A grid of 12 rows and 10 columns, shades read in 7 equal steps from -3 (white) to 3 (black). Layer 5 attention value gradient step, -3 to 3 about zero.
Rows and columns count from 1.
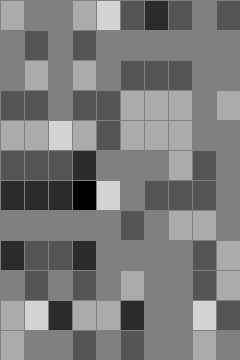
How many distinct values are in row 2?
2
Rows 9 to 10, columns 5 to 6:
0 0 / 0 -1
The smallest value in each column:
-1 -2 -2 -1 -2 -1 -1 -1 -2 -1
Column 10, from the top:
1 0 0 -1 0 0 0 0 -1 -1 1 0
